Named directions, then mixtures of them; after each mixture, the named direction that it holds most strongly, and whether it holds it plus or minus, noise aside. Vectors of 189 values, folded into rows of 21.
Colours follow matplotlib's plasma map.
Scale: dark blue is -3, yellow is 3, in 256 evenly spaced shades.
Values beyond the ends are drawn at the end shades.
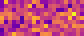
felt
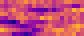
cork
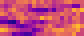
cork, plus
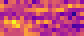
felt, minus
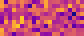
felt, minus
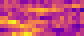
cork, minus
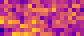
cork, minus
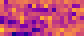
cork, plus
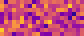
felt, minus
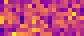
felt, plus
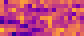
cork, plus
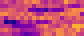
cork, plus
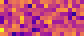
felt, minus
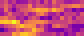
cork, minus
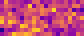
cork, minus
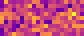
felt, plus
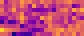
cork, plus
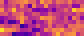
cork, plus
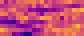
cork, plus
